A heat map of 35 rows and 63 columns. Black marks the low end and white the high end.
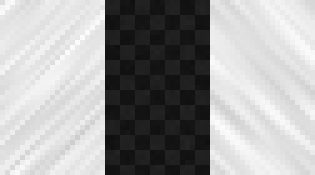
The table splits into one row of 3 panels. Panel 1,1: very high, slanting up to the right, faint in contrast. Panel 1,2: very low, checkered, faint in contrast. Panel 1,3: very high, slanting down to the right, faint in contrast.
